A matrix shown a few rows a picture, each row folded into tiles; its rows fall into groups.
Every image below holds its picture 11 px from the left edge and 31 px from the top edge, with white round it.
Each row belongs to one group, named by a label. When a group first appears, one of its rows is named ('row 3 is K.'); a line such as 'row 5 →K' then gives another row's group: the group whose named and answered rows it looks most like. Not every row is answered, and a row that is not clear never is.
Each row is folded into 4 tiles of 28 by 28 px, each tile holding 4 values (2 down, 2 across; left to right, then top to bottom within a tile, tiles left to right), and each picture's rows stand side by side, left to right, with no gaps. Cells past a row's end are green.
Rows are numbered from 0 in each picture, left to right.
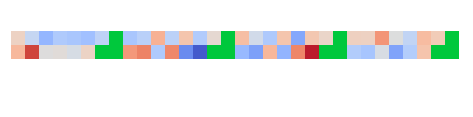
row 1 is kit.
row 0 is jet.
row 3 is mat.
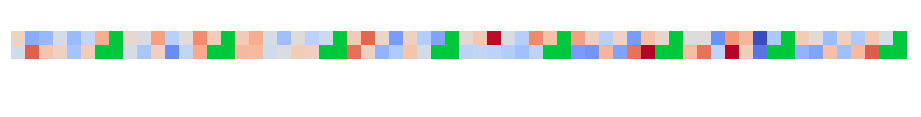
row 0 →jet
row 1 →mat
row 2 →jet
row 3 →jet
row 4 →mat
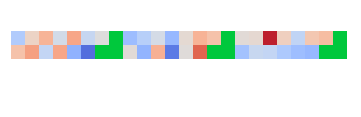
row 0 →kit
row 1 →mat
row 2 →mat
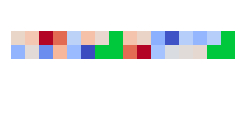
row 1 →jet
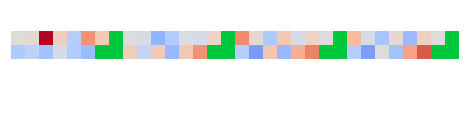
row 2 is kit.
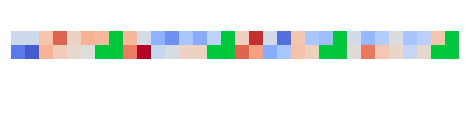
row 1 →jet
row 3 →jet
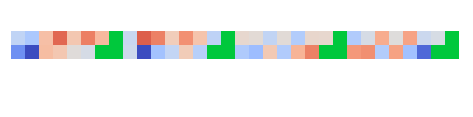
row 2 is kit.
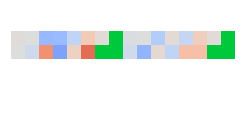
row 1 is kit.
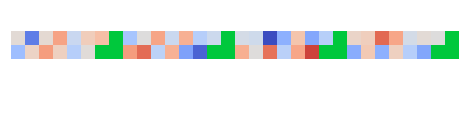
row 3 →mat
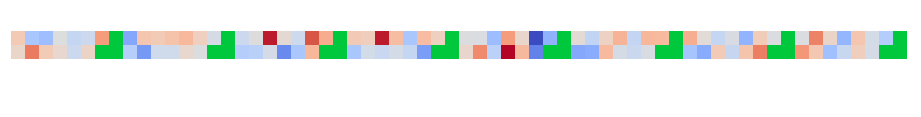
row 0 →jet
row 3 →mat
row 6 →kit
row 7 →jet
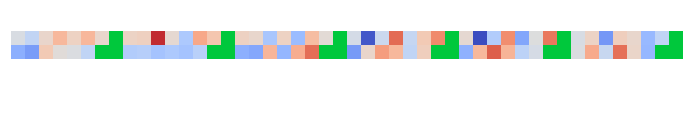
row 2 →kit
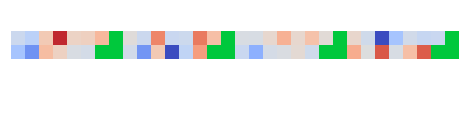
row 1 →mat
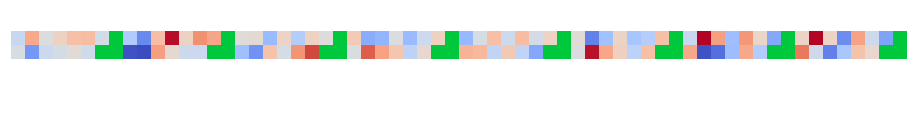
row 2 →kit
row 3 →jet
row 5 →jet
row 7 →jet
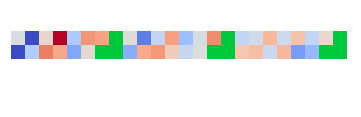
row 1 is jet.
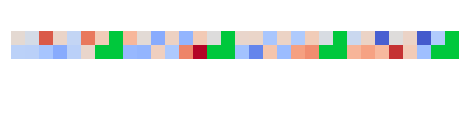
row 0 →mat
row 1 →kit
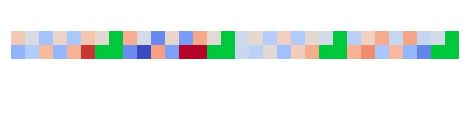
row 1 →kit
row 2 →kit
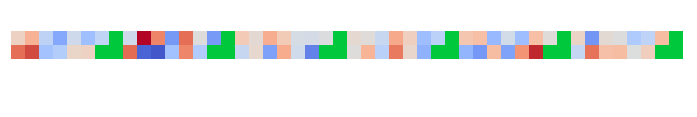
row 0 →jet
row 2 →mat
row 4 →kit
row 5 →jet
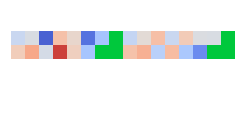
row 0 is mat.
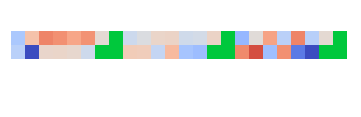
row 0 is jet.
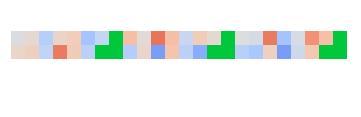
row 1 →mat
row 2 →mat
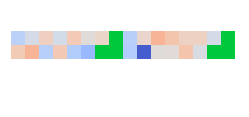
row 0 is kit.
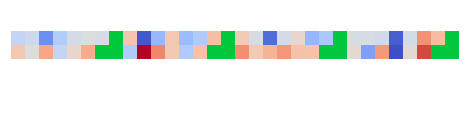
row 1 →jet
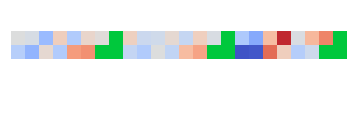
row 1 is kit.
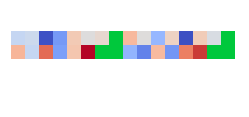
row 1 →kit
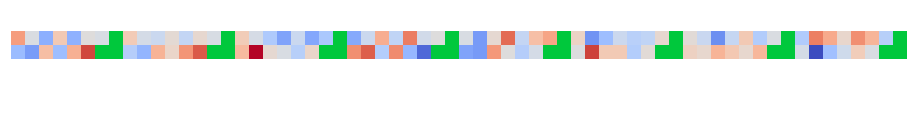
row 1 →kit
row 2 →jet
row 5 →jet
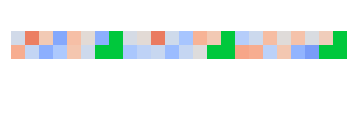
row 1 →mat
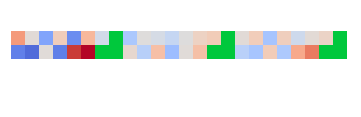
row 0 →kit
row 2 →kit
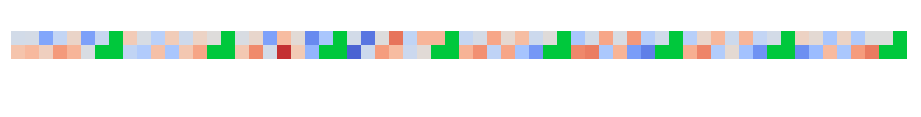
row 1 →kit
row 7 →kit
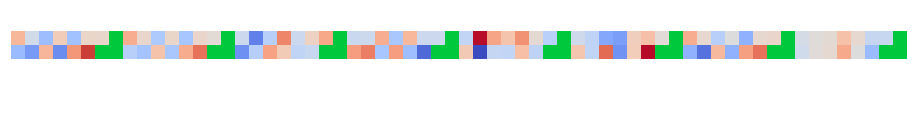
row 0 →kit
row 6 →kit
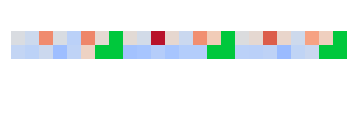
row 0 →mat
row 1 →mat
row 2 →mat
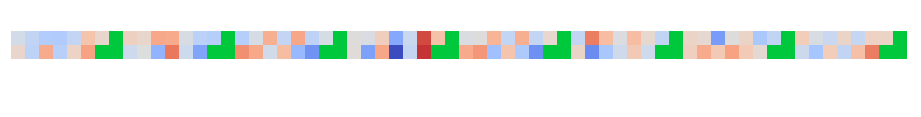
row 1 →mat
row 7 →kit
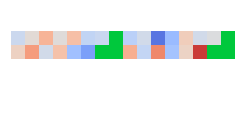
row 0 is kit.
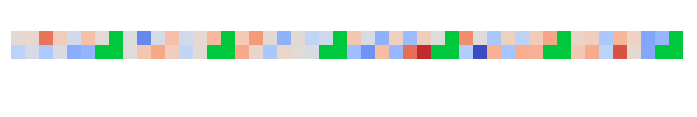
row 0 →mat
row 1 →jet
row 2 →jet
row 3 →kit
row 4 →kit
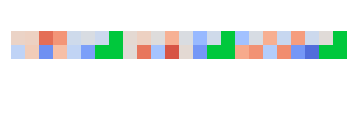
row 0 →mat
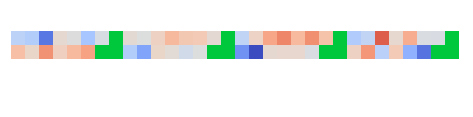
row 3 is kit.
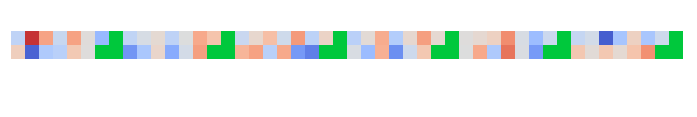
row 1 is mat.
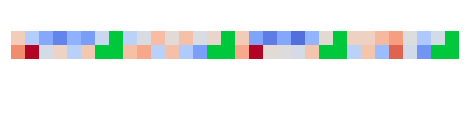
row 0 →jet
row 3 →mat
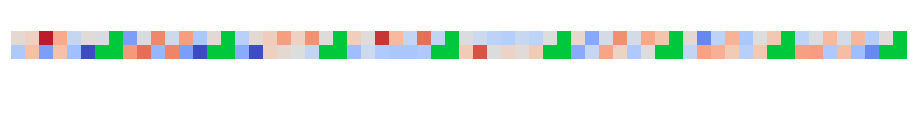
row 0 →mat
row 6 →jet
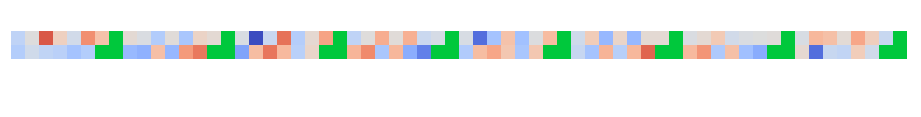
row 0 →mat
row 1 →kit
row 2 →jet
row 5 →kit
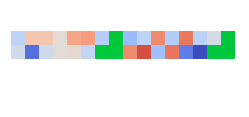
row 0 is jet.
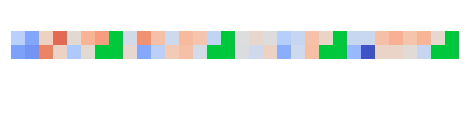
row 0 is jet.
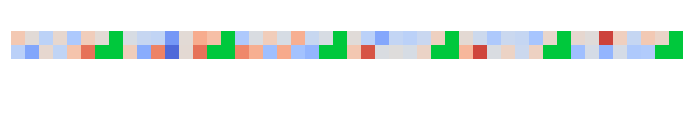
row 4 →jet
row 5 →mat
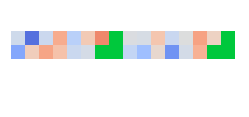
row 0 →jet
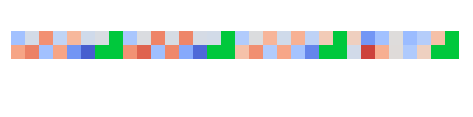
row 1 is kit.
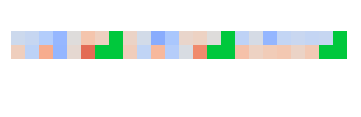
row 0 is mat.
